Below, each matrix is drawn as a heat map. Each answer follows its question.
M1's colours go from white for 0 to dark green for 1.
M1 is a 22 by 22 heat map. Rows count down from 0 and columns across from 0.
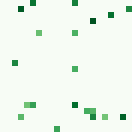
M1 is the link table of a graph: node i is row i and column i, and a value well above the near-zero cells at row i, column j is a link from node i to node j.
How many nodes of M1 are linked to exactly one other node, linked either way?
7
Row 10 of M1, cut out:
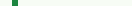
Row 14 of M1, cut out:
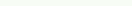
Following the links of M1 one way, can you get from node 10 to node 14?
yes
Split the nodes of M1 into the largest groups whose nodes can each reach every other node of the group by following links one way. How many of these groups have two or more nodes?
0
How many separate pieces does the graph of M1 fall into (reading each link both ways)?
5
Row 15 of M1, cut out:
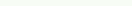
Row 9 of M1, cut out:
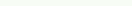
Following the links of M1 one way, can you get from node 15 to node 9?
no
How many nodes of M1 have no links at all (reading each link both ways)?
4
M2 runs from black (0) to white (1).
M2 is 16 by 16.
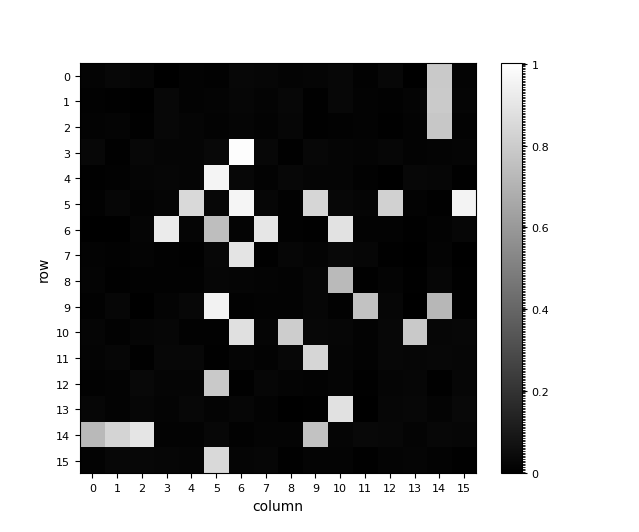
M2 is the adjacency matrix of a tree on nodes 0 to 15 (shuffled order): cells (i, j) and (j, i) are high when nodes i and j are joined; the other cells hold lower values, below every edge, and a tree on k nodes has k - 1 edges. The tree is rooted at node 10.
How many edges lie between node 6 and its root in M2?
1
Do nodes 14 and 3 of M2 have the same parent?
no
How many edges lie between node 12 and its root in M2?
3
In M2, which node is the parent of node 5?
6
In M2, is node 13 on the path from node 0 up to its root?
no
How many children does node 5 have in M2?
4
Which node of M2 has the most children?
5
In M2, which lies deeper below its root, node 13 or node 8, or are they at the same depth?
the same depth
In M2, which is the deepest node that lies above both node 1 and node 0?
14
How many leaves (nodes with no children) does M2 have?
11
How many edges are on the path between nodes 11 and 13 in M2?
5
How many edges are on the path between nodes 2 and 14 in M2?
1
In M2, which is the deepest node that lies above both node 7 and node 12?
6
